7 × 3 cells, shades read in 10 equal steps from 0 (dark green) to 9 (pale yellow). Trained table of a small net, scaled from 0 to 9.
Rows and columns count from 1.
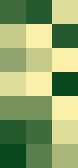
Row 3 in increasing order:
5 7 9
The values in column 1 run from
0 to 8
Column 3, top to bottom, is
8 1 9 0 9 8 6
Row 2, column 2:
9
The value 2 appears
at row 1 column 1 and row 6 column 2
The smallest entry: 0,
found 2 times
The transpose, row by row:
2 7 5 8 4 1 0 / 1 9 7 9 4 2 3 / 8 1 9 0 9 8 6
